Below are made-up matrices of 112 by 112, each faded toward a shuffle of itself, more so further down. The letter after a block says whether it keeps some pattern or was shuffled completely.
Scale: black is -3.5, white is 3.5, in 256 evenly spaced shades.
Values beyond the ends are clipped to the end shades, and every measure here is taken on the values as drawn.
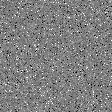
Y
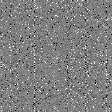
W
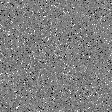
Y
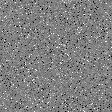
Y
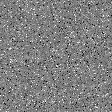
Y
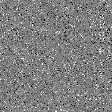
W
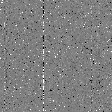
W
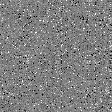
W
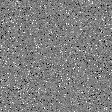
Y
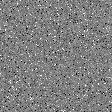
Y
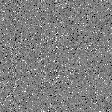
W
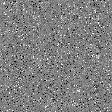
W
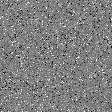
Y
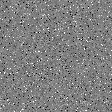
Y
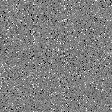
W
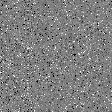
W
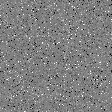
Y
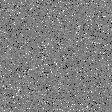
Y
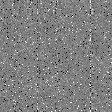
W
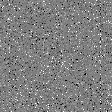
W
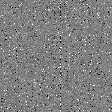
W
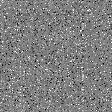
W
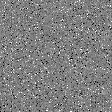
W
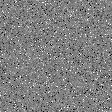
Y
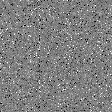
W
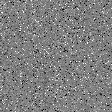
W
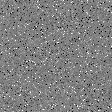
Y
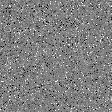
W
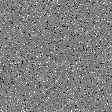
Y
